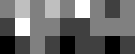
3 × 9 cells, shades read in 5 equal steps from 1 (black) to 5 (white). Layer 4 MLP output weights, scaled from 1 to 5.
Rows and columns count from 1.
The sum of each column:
6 11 9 9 6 9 8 6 8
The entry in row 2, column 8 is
3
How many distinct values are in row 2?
3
